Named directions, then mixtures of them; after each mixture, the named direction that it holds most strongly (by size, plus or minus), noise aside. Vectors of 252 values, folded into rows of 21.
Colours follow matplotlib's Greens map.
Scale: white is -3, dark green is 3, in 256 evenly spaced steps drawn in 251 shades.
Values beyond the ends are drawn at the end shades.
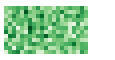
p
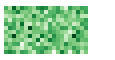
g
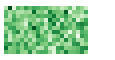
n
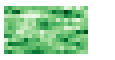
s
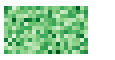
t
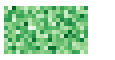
n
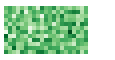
p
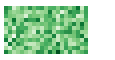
t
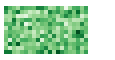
t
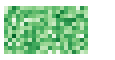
t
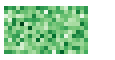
g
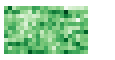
s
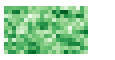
s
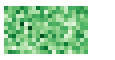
g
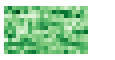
s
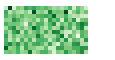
n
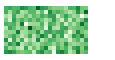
g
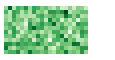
n
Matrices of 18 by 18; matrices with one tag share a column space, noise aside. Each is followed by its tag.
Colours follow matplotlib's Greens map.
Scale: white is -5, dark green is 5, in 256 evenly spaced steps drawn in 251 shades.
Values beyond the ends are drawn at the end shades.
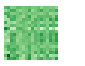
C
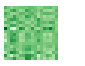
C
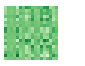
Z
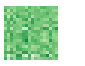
C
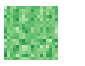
Z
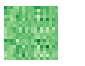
Z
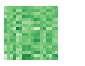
C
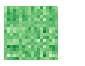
Z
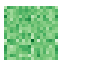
Z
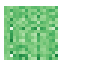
C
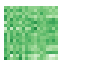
C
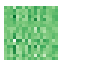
Z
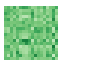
Z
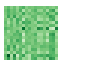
C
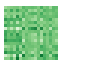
C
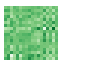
C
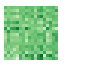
C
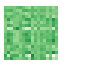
C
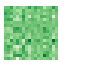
Z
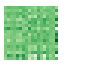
C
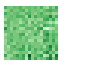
C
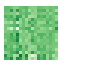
C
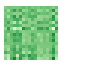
C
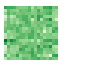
Z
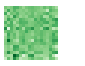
C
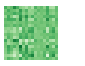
Z
